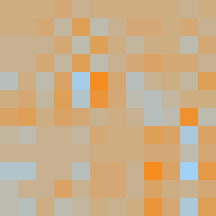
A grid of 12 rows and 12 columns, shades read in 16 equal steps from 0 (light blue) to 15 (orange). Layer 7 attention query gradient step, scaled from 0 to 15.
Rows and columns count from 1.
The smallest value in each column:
3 3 5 5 1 5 7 4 4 5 0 5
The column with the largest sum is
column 9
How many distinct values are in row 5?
10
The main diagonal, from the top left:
8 8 7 6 1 13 8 8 9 10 7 11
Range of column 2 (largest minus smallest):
8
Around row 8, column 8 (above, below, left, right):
7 8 8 11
